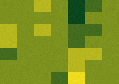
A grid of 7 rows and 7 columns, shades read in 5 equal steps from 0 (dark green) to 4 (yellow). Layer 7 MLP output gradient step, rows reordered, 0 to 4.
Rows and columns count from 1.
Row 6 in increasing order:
2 2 2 2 2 2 3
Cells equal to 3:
7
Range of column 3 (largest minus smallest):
1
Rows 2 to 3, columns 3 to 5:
2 2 0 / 3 2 1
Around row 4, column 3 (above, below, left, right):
3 2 2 2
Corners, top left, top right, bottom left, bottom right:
2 2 2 2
